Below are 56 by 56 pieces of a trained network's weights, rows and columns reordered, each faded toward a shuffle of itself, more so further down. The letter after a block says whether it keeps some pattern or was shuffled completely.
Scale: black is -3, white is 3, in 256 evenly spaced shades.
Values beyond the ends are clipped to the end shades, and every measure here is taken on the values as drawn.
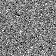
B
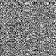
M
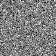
B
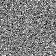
B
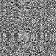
M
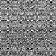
M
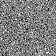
B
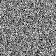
B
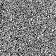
B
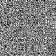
M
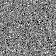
B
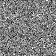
B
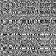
M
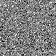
B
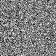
B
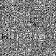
M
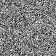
B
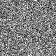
B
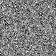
B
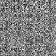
M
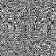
M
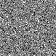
B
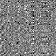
M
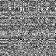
M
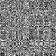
M
